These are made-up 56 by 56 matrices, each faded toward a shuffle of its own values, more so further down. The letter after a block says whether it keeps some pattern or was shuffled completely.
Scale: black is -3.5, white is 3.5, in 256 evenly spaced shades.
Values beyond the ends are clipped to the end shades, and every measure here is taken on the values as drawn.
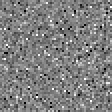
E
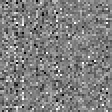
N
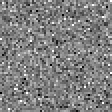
E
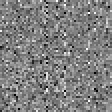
N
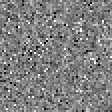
E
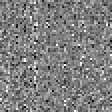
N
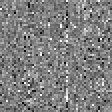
N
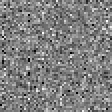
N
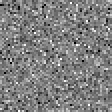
E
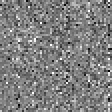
N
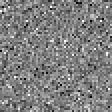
E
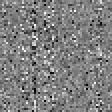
N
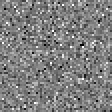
E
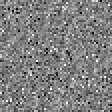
E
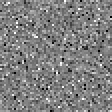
E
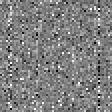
N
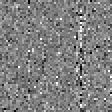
N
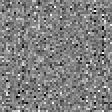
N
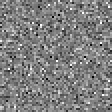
E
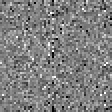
N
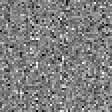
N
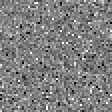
E
